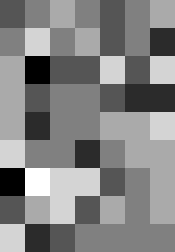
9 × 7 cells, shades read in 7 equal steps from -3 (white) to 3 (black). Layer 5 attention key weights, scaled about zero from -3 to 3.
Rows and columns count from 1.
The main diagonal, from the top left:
1 -2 1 0 -1 -1 -1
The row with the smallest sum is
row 7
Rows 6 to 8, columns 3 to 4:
0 2 | -2 -2 | -2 1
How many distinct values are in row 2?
5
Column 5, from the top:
1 1 -2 1 -1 0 1 -1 0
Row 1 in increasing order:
-1 -1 0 0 0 1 1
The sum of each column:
-2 2 -3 1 0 1 -4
